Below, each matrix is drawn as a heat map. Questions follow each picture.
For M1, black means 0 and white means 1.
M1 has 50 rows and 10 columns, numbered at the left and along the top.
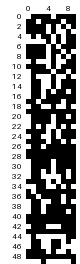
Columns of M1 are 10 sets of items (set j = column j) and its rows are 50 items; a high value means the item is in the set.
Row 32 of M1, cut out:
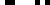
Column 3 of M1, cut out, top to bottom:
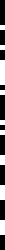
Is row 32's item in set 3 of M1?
yes
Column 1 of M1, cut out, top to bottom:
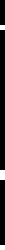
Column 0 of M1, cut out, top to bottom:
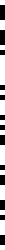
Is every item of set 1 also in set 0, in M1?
no
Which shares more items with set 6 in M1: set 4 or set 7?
set 4
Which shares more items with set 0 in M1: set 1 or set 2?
set 2
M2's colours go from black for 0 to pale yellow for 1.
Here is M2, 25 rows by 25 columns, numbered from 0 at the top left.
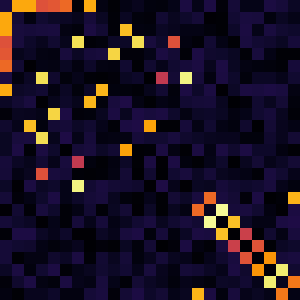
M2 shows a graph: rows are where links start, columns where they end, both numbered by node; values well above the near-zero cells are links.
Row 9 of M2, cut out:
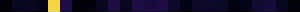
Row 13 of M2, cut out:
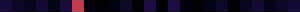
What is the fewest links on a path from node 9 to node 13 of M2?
5
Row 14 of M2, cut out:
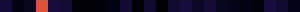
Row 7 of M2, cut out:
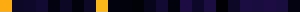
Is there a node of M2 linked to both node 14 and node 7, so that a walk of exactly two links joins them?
no
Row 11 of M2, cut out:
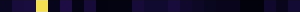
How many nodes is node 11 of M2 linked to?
1
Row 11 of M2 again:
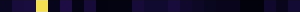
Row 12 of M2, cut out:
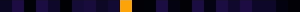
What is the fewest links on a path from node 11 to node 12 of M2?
5
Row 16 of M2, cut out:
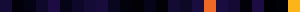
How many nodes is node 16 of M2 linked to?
2
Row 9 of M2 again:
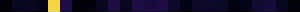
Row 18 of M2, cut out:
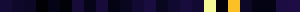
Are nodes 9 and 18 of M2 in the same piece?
no
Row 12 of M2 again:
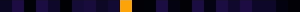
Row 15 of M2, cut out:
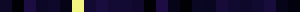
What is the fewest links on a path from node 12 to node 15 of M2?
6
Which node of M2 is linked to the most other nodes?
node 0
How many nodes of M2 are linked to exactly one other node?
9
